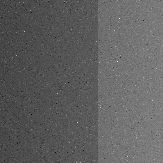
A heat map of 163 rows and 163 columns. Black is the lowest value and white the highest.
Slope: up to the right. Seam: vertical, 60% of the way across, the right part higher. Stripes: none. Average level on the scale: 40%.
